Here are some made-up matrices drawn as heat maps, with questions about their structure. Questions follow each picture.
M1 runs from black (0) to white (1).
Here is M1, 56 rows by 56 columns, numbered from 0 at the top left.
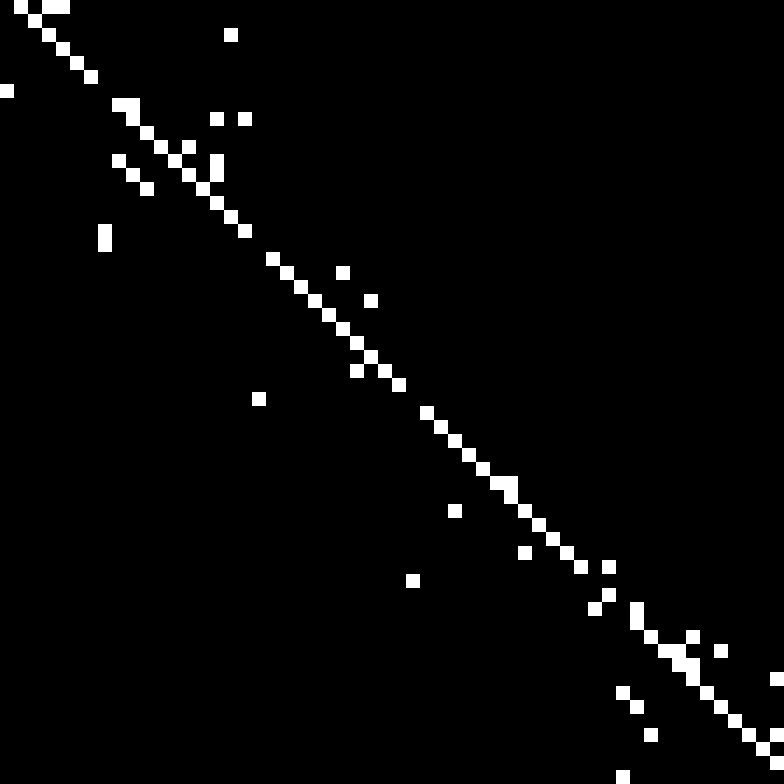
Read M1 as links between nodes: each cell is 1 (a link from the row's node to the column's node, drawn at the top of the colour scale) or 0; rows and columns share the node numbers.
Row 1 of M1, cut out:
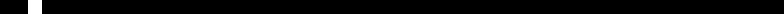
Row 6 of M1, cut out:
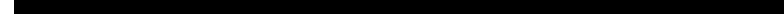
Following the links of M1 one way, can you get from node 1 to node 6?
yes
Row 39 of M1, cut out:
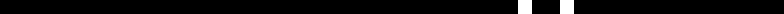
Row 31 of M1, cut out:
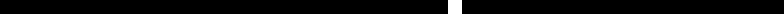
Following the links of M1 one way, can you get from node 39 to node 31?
yes
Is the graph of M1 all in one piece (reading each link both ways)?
no
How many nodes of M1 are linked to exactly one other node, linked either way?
1
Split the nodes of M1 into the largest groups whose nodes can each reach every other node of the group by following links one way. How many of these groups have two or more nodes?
6
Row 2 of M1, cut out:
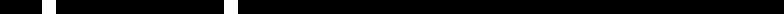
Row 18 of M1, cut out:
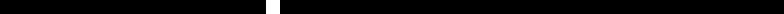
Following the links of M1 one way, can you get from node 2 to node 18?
no
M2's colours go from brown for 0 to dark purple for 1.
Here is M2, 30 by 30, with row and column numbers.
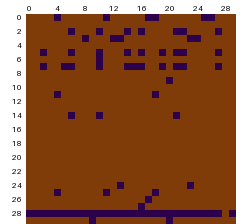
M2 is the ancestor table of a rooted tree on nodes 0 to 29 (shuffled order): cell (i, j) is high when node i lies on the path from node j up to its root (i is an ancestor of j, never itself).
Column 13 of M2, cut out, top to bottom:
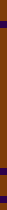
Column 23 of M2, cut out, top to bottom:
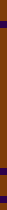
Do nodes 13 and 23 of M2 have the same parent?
yes
